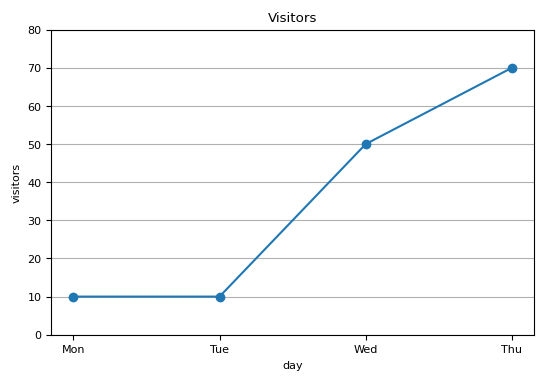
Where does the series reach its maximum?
Thu
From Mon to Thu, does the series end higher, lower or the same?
higher
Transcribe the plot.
Title: Visitors
x-axis: day, ticks Mon Tue Wed Thu
y-axis: visitors, ticks 0 10 20 30 40 50 60 70 80
Values:
10 10 50 70
